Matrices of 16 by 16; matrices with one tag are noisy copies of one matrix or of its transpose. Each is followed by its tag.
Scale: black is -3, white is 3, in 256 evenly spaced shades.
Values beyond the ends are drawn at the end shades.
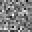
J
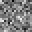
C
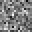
J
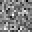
J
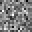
J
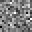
J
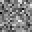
C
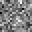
C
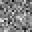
C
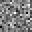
J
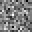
J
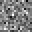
J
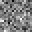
C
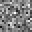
J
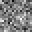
C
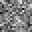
C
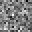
J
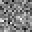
C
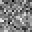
C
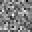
J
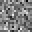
J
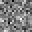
C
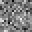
C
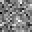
C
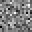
J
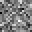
C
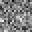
C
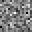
J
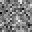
C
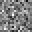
J
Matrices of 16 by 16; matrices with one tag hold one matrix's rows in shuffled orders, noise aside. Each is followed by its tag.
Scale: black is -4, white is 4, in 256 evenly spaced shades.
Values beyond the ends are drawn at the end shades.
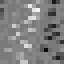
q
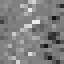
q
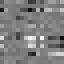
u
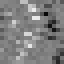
q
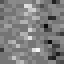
q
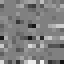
u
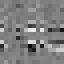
u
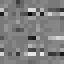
u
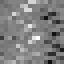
q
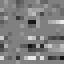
u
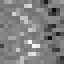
q
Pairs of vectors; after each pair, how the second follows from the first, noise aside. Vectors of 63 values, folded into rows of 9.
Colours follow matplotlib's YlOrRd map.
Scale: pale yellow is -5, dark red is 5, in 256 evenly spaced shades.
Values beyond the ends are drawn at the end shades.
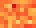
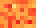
negated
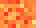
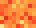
shuffled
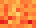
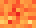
negated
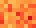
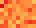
shuffled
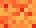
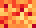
scaled up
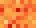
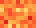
negated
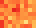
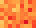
negated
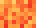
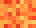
shuffled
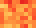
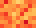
shuffled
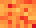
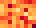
scaled up
